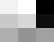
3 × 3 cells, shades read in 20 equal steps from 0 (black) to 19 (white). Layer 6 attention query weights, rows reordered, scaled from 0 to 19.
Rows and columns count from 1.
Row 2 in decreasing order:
16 15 1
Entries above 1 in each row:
2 2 3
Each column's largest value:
18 19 12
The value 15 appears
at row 2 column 1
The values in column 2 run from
11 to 19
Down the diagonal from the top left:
18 16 12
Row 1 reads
18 19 0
